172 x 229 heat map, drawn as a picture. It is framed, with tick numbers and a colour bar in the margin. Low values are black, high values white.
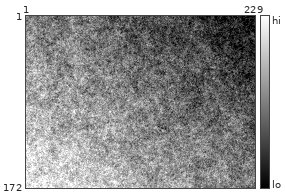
No row or column stands out. Values rise toward the bottom left. On average the colour sits 50% of the way up the scale. The top right is the ninth with the lowest average. There are no regular stripes. The ninth with the highest average is the bottom left.
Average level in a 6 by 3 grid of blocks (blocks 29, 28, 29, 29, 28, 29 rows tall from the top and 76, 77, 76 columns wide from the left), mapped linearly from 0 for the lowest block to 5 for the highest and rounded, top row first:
2 1 0 | 3 2 1 | 3 2 1 | 4 3 2 | 4 3 2 | 5 4 3
